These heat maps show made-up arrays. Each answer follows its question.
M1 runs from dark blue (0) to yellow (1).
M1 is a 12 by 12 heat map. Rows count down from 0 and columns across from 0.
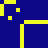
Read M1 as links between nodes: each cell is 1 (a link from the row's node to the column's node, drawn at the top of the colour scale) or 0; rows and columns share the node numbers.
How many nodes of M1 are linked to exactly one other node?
9
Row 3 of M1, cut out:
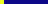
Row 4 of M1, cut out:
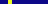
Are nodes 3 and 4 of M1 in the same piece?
yes
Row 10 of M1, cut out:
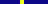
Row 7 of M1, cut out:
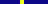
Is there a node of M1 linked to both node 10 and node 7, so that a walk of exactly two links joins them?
yes
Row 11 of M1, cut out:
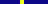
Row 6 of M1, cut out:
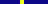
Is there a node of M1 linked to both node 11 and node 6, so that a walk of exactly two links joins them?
yes
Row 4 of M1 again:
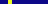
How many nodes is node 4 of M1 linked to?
1
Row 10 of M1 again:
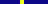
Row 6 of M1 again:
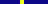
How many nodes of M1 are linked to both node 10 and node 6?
1
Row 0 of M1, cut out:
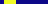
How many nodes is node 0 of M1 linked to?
3
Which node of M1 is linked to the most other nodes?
node 5
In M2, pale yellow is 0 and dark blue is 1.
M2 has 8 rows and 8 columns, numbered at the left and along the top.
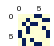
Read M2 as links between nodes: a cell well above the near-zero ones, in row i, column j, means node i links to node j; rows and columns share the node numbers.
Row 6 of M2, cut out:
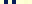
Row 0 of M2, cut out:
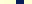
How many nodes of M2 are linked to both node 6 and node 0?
0
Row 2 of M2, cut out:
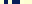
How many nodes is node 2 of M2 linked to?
3
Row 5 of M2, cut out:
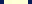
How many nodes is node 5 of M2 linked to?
2
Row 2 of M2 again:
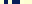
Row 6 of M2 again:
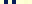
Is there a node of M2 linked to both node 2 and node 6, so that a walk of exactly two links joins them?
yes
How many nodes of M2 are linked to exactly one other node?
0
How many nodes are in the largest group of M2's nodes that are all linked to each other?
2
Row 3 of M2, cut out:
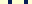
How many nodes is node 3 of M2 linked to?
2
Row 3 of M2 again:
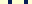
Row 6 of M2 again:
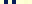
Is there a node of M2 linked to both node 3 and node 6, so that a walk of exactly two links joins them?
no
